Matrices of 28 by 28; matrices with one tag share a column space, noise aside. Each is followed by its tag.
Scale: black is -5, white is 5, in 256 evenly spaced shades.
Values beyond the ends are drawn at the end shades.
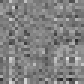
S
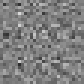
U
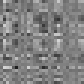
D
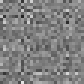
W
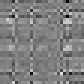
W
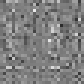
D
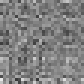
S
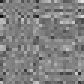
W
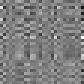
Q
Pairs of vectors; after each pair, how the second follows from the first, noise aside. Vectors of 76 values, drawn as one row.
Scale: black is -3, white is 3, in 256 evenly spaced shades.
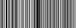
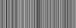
shrunk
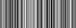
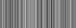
shrunk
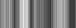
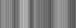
shrunk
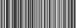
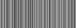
shrunk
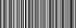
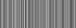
shrunk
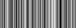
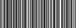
sign-scrambled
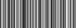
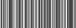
sign-scrambled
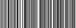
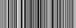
sign-scrambled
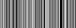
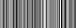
sign-scrambled
